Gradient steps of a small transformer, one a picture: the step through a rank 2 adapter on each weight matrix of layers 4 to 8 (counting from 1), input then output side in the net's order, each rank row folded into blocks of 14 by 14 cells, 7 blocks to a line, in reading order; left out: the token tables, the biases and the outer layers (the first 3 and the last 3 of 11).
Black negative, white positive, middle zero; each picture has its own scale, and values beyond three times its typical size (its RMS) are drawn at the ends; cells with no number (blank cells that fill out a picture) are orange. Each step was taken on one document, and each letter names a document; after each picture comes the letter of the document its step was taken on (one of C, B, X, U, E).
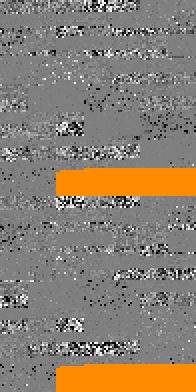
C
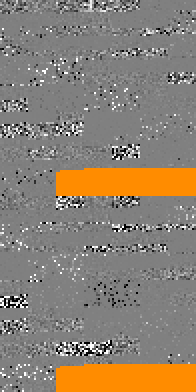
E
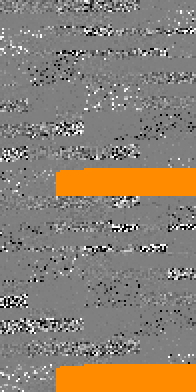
E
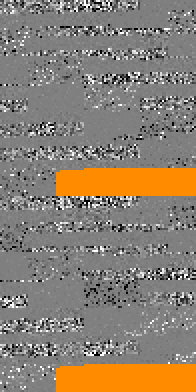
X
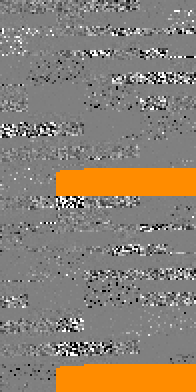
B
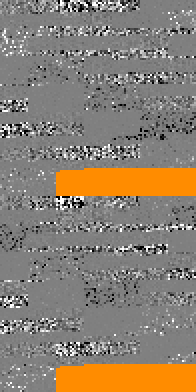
X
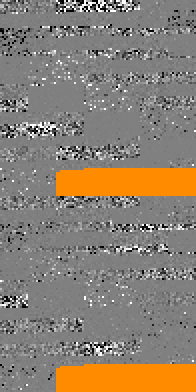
C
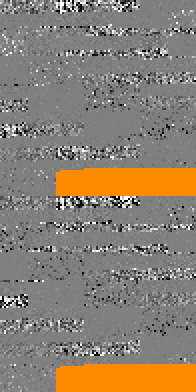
X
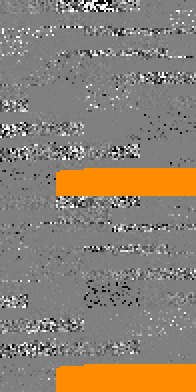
B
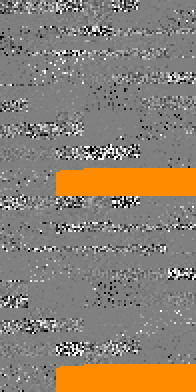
E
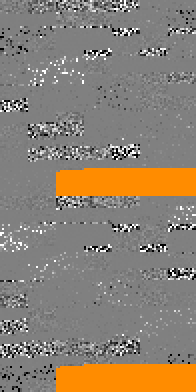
E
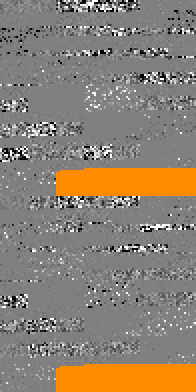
B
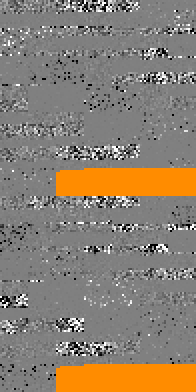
C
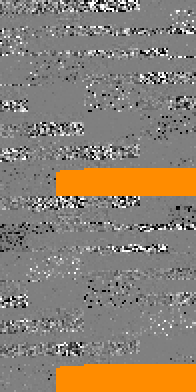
B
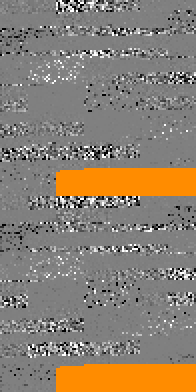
B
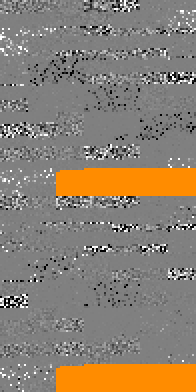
E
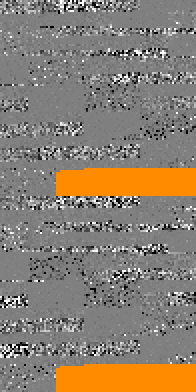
X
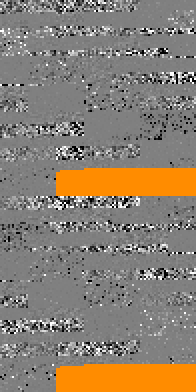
C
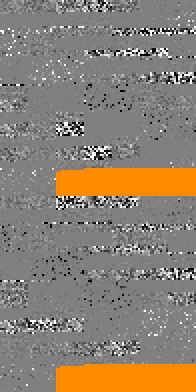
C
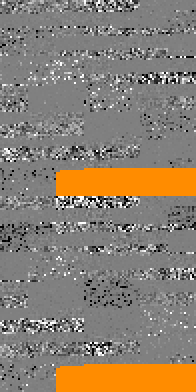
C
